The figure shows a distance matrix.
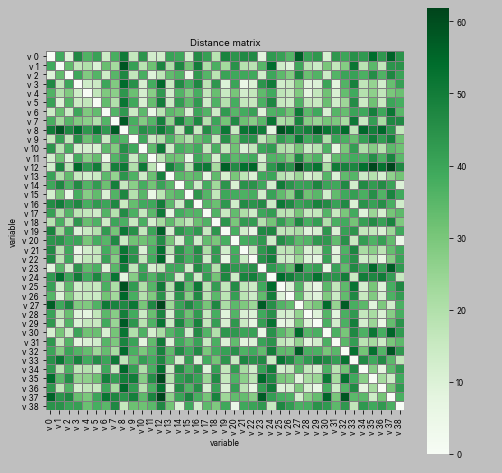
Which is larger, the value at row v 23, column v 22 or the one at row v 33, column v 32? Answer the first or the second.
the second
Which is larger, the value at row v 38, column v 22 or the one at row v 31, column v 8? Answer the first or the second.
the second
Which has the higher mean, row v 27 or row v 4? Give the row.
v 27
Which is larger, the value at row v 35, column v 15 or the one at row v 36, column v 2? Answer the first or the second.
the first
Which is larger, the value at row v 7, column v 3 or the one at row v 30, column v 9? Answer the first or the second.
the first
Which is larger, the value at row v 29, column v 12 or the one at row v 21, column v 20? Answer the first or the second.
the first
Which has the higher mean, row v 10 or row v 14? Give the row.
v 14
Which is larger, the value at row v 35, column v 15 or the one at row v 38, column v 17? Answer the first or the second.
the first
